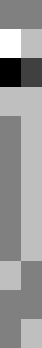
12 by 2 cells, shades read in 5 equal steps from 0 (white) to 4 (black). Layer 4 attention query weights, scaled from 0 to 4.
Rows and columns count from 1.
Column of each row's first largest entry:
1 2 1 1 1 1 1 1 1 2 1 1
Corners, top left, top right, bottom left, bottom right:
2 2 2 1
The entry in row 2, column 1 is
0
